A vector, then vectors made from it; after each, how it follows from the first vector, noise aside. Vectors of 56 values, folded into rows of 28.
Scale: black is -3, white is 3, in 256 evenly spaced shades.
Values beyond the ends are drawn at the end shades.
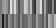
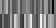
reversed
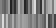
negated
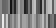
negated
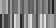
reversed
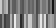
reversed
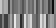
reversed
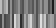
reversed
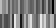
reversed
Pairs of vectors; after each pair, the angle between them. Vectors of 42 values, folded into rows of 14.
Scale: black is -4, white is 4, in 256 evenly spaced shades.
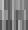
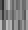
nearly opposite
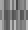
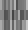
nearly parallel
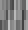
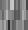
nearly opposite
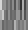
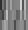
nearly opposite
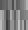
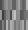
orthogonal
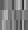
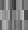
partly aligned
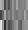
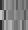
nearly opposite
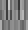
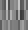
nearly opposite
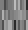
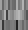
orthogonal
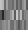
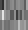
nearly opposite
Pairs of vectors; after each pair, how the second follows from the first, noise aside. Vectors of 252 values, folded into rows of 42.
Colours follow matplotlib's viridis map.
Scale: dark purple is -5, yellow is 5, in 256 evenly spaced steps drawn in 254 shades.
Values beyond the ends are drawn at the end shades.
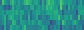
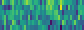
scaled up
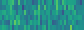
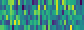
scaled up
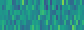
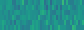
shrunk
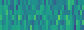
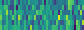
scaled up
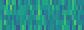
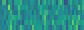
reversed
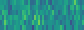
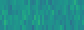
shrunk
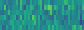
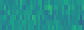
shrunk
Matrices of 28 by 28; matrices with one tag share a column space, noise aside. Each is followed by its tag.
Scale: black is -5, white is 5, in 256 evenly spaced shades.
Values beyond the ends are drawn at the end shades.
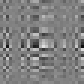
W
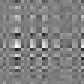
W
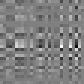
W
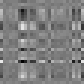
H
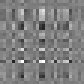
H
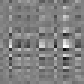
W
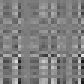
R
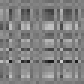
H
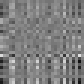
R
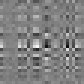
W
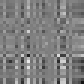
R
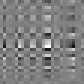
W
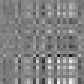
R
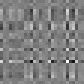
H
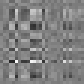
H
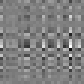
W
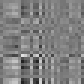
R
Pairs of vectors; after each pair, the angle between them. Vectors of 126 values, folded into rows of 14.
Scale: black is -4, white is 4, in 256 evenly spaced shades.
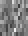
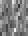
nearly parallel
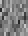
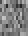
orthogonal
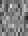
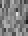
partly aligned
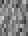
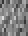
nearly parallel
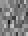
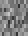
nearly parallel
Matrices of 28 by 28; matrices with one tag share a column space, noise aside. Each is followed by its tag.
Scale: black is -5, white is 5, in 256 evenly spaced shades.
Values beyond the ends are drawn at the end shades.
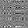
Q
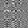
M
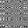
Q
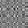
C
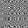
Q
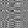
M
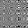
Q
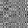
C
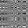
Q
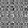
C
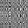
C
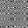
Q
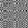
M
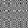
M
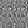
C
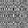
C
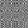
M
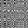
M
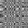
C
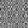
C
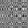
C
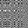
M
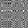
M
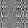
C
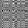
M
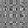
C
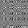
Q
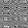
Q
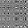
Q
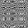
Q
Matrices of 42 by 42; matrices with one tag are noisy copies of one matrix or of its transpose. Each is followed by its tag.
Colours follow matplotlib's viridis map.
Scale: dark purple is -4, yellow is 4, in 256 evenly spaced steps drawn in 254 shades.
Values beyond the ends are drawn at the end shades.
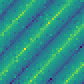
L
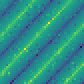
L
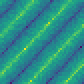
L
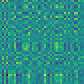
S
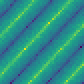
L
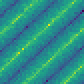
L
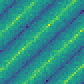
L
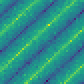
L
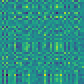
S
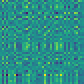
S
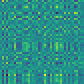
S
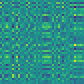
S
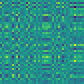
S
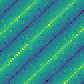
L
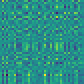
S
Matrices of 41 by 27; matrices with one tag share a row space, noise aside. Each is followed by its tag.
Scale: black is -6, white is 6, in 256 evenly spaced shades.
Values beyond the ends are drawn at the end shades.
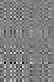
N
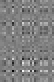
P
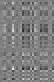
P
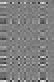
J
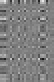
J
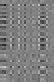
J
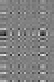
J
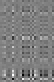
P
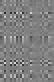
N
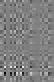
N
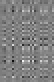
P
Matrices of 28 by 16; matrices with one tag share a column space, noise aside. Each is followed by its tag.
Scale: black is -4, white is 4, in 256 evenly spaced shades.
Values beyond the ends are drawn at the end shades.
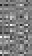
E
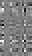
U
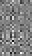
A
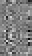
A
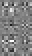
U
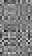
A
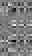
U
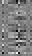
A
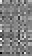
A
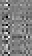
E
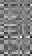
E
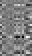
E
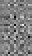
E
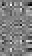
U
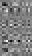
U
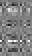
U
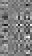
E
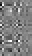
U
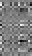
U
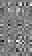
U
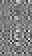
A
